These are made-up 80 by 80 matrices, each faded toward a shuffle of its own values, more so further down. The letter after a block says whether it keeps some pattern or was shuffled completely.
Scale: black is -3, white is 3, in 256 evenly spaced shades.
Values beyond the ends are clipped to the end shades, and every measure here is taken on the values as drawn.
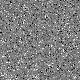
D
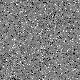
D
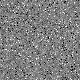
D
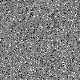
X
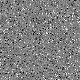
X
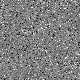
D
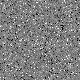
D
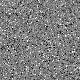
D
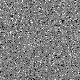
X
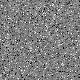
D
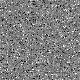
X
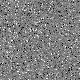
D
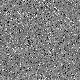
X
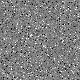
D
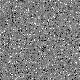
X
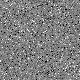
D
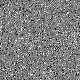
X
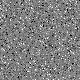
D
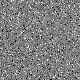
D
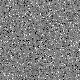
X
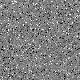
X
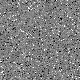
D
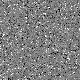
X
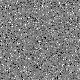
X
